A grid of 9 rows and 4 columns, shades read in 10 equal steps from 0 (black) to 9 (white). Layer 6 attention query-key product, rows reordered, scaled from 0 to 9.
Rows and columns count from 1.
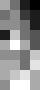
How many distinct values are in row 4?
4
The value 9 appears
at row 5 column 2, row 9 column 2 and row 9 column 3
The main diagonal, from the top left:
6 5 4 3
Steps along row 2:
up down down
